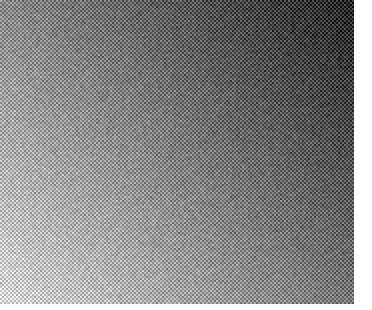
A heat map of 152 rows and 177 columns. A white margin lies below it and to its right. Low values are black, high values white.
Grain: checkered. Slope: up to the bottom left. Ninth with the lowest average: top right. Odd rows or columns: none.
